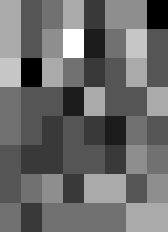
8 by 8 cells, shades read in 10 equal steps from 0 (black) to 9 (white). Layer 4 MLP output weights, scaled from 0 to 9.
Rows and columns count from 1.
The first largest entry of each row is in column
1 4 1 5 1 7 5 7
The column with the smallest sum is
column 2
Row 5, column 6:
1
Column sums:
37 20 31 32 26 28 39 30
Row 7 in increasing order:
2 3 3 4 5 5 6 6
